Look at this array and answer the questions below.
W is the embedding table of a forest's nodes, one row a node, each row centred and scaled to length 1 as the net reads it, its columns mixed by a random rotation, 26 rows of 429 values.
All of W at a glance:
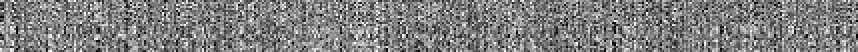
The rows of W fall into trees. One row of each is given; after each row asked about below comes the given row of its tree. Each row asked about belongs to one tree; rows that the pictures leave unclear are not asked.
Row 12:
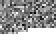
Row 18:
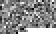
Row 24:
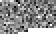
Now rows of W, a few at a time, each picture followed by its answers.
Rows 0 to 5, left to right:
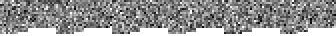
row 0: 24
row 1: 12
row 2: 18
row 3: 12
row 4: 18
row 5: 24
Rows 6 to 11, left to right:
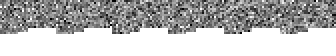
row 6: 12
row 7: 12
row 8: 18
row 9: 12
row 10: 18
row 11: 24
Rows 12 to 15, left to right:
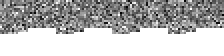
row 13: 24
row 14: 24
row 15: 24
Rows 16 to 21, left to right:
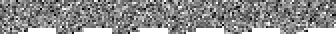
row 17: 18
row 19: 12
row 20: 24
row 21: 24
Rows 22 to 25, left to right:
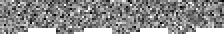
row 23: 12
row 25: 24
